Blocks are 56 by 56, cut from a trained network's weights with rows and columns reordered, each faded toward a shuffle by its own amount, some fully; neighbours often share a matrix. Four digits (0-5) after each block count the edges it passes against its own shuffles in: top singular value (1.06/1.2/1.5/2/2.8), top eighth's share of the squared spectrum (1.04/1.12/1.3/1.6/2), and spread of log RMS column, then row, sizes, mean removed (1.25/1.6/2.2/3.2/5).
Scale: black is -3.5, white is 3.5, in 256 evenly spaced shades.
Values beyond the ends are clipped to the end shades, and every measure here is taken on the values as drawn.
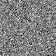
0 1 0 0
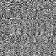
4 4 1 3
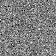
2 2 0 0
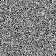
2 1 0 0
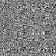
3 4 2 2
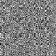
4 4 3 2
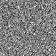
2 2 0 0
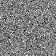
0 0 0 0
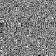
3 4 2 2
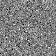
2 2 0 0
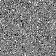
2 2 0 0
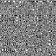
3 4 2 3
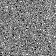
0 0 0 0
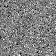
0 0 0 0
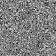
3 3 1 1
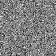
2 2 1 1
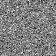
0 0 0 0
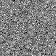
1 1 0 0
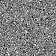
0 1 0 0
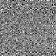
3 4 1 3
